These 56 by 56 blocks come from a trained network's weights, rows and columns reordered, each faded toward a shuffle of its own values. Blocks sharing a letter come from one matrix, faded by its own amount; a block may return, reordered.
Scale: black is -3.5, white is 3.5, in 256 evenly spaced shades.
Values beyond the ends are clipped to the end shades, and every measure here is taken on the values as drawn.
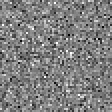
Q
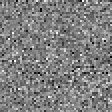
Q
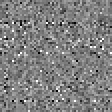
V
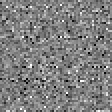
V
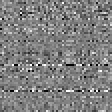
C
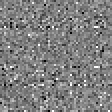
V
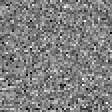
Q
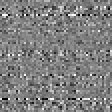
C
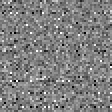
V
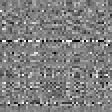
C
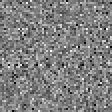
Q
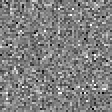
V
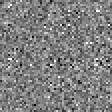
V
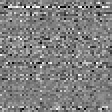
C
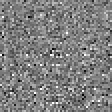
V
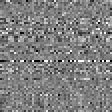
C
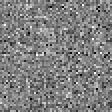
Q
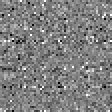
V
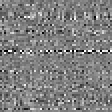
C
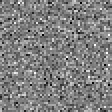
Q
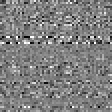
C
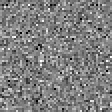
Q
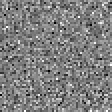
Q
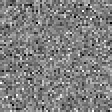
Q
